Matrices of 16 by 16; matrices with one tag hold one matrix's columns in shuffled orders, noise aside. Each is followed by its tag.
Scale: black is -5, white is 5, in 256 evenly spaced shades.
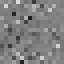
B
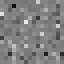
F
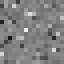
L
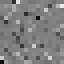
B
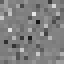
L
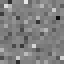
B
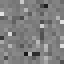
F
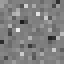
L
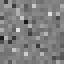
L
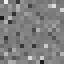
B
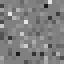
F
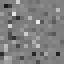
F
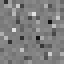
L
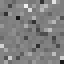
B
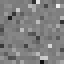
B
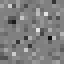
L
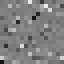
B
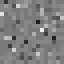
L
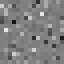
L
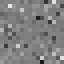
B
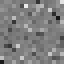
B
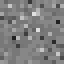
L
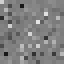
F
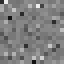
B
